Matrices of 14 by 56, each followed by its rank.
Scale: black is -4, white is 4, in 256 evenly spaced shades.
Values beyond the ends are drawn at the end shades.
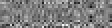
three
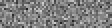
full rank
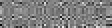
three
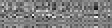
three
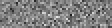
full rank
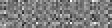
three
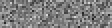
full rank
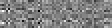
three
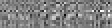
three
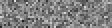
full rank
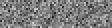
full rank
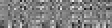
three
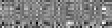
three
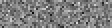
full rank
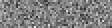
full rank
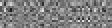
three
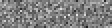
full rank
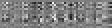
three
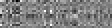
three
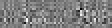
three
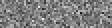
full rank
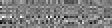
three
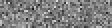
full rank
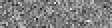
full rank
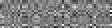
three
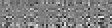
three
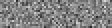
full rank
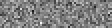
full rank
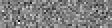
full rank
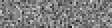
full rank
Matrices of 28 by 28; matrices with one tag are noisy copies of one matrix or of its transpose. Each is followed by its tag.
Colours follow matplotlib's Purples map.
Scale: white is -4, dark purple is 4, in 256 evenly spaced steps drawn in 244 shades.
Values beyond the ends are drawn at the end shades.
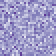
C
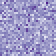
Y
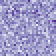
C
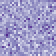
Y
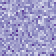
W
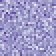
C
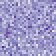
Y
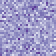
Y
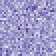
Y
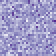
C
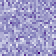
W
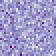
C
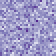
Y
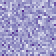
W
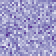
Y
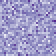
C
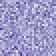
C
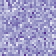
W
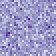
Y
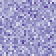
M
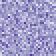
M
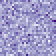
C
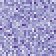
M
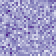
Y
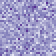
Y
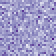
W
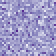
W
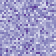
Y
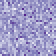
W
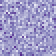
C
